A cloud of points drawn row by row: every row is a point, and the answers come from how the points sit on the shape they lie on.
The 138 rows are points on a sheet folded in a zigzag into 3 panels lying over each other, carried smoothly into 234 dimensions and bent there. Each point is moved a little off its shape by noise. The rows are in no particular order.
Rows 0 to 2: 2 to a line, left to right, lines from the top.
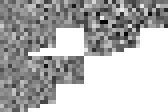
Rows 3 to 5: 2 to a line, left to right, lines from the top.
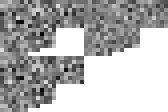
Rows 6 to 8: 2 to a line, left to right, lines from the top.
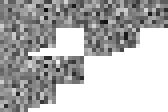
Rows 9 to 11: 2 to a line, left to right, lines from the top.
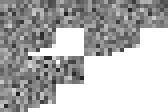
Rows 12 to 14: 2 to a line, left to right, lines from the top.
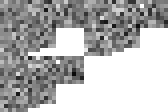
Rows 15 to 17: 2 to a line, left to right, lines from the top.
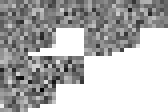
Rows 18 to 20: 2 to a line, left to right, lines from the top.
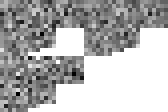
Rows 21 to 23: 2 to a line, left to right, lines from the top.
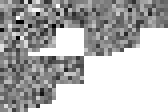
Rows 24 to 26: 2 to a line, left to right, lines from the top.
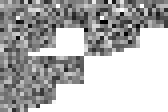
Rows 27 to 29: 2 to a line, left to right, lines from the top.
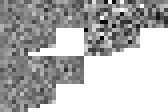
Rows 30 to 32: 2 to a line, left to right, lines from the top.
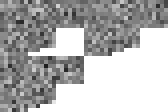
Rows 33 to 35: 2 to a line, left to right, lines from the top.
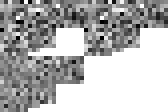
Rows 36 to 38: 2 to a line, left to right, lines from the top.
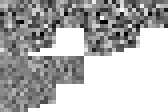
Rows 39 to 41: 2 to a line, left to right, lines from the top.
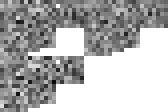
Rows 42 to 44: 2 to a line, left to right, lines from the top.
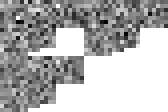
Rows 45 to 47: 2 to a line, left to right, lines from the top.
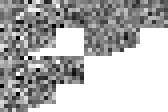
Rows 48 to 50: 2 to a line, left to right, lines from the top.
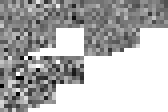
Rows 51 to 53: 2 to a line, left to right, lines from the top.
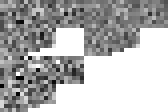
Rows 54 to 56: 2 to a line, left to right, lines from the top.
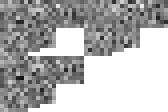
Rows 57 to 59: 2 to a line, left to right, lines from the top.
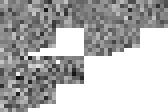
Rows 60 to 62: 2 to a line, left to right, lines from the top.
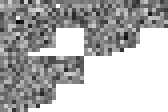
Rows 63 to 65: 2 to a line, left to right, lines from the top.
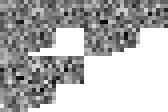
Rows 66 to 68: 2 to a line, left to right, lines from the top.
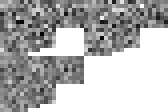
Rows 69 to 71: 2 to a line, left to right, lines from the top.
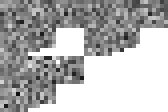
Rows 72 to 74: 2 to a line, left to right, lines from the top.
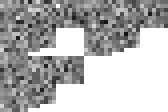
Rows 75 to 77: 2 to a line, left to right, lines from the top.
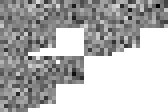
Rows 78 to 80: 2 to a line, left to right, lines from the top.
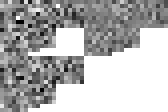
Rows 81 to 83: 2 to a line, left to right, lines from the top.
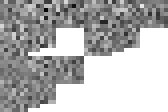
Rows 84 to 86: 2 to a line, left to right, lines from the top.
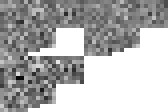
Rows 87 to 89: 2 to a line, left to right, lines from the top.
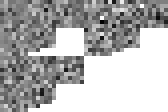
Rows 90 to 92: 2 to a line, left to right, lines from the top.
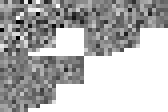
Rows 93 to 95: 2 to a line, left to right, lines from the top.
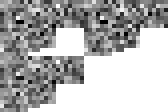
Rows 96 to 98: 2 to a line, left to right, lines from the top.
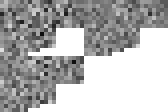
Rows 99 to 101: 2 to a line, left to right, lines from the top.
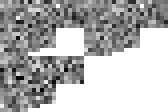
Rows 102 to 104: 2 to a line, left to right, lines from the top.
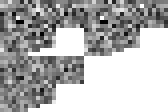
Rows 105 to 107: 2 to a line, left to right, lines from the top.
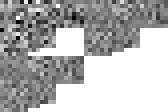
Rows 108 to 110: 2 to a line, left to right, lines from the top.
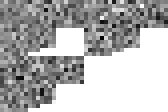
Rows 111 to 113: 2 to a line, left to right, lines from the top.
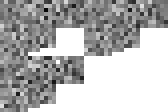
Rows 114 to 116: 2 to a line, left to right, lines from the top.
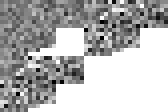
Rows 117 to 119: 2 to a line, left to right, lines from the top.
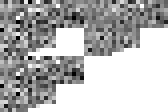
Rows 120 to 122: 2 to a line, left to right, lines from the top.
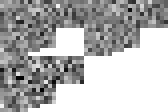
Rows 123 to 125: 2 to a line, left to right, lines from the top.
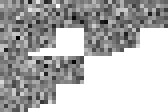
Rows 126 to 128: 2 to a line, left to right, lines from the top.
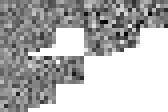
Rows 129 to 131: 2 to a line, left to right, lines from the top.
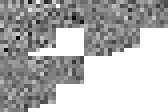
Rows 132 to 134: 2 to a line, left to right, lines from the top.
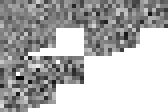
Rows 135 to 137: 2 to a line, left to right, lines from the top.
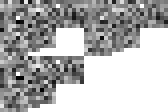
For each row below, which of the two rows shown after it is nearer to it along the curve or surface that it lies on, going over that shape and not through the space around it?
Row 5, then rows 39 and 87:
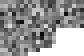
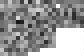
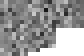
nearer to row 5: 87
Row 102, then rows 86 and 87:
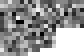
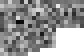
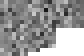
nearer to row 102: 86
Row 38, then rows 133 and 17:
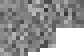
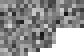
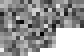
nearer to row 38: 133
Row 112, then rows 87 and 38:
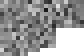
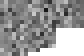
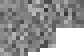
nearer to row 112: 87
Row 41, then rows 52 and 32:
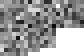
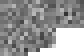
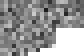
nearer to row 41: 32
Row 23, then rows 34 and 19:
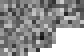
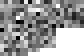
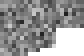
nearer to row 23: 19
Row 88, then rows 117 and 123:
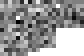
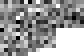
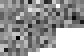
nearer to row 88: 117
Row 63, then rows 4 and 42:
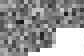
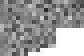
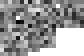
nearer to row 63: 42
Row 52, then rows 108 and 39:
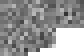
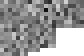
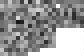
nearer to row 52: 39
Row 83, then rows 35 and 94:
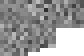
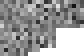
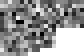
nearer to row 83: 35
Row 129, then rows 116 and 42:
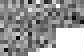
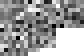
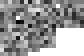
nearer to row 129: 42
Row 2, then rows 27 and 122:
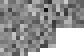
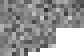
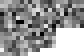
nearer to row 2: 27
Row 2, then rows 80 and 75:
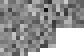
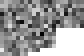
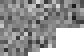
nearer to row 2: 80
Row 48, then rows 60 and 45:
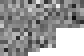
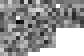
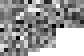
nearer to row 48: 60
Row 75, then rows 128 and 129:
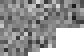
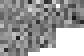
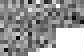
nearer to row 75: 129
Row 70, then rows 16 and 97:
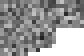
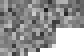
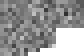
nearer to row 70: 97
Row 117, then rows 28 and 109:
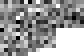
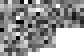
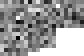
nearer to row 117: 28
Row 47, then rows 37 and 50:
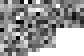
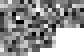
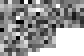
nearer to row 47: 50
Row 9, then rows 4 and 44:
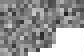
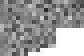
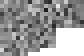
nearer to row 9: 4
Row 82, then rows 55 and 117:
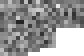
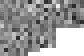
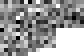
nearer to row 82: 117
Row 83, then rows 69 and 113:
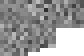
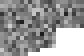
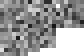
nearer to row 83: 69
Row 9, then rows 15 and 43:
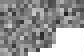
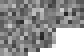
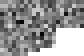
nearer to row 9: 43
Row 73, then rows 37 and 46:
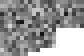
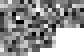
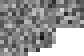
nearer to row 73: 37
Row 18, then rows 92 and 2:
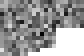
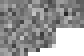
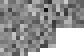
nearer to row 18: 2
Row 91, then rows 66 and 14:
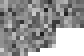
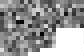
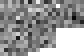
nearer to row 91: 66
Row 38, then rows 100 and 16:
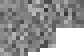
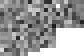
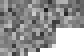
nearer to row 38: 16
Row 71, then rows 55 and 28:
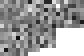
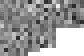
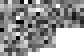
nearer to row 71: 55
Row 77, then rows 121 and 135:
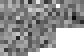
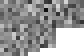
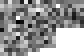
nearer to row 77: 135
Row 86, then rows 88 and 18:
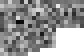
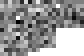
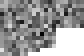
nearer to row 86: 88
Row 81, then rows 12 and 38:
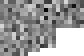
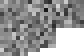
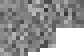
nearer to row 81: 12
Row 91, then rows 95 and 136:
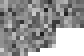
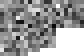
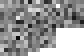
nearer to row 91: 95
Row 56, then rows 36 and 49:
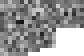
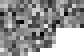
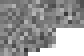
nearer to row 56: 49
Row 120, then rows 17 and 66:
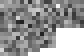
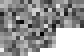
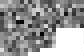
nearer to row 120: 66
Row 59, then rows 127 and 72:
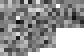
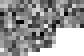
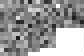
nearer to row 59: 72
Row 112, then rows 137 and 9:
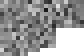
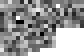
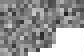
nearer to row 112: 9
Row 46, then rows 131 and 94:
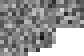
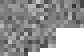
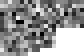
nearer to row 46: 131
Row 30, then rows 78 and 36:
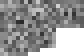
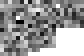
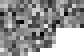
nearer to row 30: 78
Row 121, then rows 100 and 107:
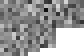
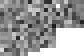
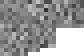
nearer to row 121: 100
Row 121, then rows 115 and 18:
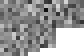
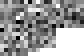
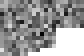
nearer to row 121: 18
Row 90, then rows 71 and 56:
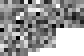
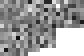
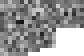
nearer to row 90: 56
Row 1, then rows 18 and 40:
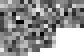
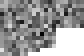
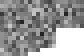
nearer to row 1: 40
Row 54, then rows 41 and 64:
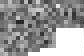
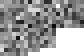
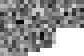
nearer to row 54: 64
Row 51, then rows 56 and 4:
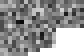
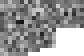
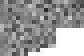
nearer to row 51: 56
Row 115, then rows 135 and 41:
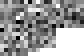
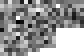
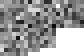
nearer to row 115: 135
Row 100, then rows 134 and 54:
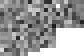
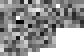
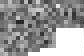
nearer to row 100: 134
